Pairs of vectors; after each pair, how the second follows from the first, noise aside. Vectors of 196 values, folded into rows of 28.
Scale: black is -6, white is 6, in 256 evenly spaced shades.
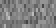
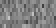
copied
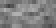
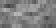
copied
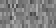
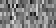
scaled up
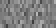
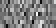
scaled up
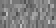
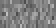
copied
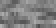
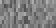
shuffled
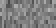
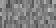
copied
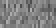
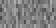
shuffled
